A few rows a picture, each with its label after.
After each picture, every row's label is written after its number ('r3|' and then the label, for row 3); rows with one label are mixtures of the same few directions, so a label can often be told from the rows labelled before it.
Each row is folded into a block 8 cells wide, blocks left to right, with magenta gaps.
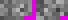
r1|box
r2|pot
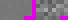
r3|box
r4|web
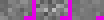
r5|pot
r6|web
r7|pot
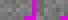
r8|web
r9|pot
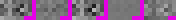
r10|box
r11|web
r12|box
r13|web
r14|box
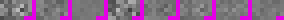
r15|box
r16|pot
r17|pot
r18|pot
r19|box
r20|box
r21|web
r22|pot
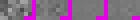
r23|pot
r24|box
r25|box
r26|box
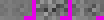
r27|box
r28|web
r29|box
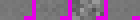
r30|box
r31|web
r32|pot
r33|web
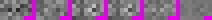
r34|web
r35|pot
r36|box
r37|box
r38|web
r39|box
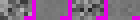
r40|pot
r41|pot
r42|web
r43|box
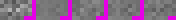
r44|web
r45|box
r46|pot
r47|box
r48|web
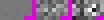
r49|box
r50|web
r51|box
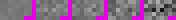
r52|pot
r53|web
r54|box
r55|pot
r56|web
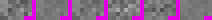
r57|pot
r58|pot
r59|pot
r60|web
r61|web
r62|pot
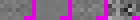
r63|web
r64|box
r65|web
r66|box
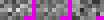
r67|web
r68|web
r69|pot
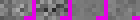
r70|box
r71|web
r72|box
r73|pot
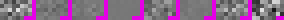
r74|web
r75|web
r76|box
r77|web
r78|pot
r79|pot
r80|web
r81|pot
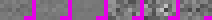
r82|web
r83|web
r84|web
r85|pot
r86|box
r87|web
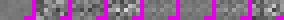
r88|pot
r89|pot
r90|web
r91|web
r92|web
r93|web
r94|web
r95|box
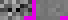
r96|web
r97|box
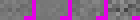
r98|web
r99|box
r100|pot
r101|web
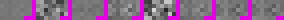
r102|box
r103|pot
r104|web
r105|box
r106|pot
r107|box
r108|box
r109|box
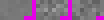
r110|pot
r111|web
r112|pot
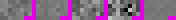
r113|pot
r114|box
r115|pot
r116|box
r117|web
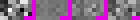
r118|pot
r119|box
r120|box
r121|pot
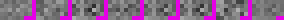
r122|web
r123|pot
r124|box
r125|web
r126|box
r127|box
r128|pot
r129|box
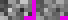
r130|pot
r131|pot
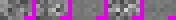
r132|pot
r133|box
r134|box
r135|web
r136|web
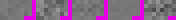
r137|pot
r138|pot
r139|web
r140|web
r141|web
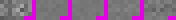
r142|box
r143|web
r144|pot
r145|web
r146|web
